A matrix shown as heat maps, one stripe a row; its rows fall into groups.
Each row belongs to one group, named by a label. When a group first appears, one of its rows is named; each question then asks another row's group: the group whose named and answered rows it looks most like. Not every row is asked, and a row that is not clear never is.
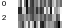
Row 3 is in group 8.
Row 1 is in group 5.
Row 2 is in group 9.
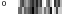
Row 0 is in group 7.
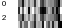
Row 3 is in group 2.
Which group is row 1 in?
8
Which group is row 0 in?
8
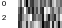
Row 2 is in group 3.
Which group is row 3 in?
2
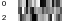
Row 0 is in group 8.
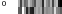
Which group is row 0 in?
2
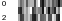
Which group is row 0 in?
8
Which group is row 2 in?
9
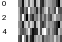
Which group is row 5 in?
2
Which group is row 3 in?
8
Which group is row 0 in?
8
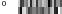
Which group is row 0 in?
7
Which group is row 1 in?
5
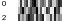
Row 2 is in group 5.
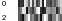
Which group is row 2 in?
7
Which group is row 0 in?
3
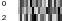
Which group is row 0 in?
7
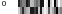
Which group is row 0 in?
5
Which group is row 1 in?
7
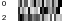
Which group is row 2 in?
5
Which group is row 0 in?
2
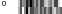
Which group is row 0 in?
5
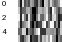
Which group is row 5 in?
7
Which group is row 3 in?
7
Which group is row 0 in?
5
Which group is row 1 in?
9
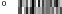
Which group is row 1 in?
2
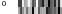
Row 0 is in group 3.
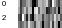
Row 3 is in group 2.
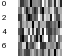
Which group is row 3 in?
3
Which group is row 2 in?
5
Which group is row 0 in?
7
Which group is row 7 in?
5
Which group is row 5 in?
7
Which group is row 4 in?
3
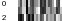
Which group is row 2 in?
5
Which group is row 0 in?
9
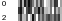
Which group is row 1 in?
5
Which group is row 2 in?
3
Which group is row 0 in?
5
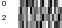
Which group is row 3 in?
7
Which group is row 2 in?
2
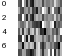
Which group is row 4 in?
8
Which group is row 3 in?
7
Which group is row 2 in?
2
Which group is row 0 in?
2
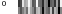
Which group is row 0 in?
3
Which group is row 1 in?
2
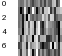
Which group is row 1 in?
5
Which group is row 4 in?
8
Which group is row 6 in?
2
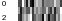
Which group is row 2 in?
3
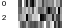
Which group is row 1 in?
3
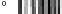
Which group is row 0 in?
3
